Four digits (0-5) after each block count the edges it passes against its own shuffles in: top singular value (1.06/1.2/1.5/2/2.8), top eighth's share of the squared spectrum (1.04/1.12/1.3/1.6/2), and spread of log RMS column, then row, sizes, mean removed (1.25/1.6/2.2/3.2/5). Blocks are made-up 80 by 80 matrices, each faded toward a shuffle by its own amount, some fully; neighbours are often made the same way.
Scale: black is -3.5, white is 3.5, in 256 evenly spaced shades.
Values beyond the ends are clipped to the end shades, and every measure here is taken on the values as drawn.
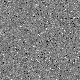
0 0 0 0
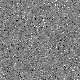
0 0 0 0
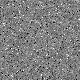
0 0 0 0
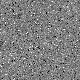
0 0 0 0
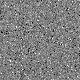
0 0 0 0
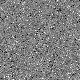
0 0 0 0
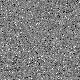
0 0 0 0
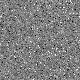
0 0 0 0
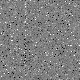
1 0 0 0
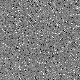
0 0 1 0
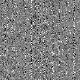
2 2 3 0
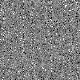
1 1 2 0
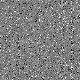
1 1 1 0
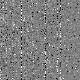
3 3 3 0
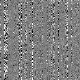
2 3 4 0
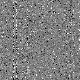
2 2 2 0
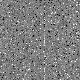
1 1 1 0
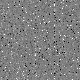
2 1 1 0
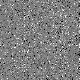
1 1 2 0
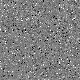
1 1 1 0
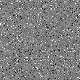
3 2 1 1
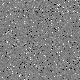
2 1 0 0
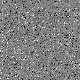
3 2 0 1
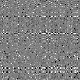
5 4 2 3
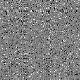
4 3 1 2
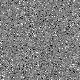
2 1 0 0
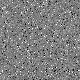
1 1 0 0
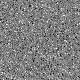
2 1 0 0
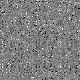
3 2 1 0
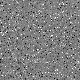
2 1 0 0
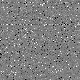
3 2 0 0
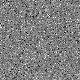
2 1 0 0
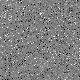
1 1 0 0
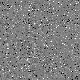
3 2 1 1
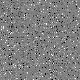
3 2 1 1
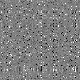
4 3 2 1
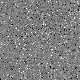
2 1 0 0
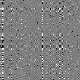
5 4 3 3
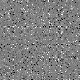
4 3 2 1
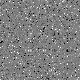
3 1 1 0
